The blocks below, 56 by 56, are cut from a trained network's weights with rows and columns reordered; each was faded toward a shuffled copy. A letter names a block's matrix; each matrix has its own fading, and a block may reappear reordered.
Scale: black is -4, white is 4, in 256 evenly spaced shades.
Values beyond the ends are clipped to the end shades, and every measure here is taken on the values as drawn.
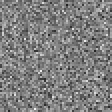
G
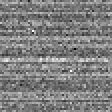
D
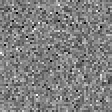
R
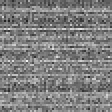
D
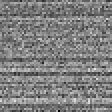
D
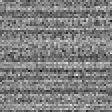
D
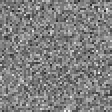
G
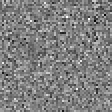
R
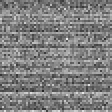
D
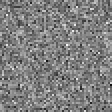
G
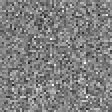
G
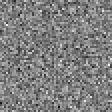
G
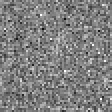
R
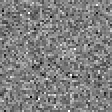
R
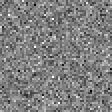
R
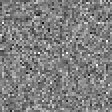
R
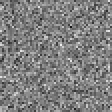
G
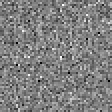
R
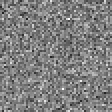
G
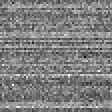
D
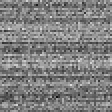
D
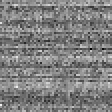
D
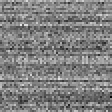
D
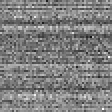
D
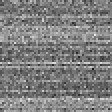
D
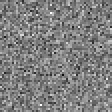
G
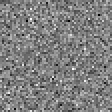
R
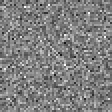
R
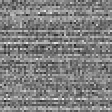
D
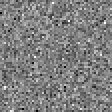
R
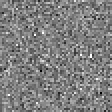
R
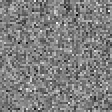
G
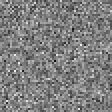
G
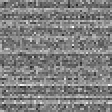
D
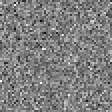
R
